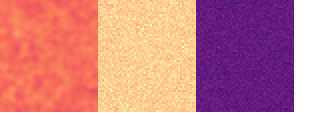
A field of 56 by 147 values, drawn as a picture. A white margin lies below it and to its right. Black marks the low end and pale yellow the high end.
It is made of 1 by 3 panels. Panel 1,1: high, blotchy, faint in contrast. Panel 1,2: very high, fine-grained, faint in contrast. Panel 1,3: low, fine-grained, faint in contrast.
